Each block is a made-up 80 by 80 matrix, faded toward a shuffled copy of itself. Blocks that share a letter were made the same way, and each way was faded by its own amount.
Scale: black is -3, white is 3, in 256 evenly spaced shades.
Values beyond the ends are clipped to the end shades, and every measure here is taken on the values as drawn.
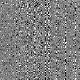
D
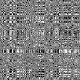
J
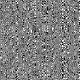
D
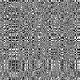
J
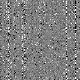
D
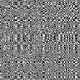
J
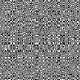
J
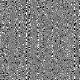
D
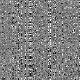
D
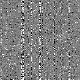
D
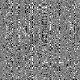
D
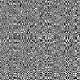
J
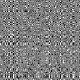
J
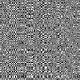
J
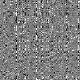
D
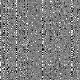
D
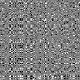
J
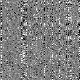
D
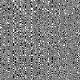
D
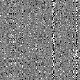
D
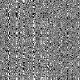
D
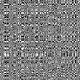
J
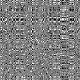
J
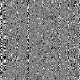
D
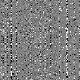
D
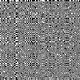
J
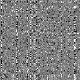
D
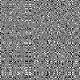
J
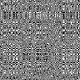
J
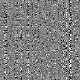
D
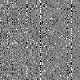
D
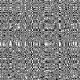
J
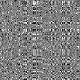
J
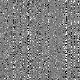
D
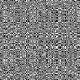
J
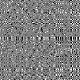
J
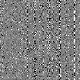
D
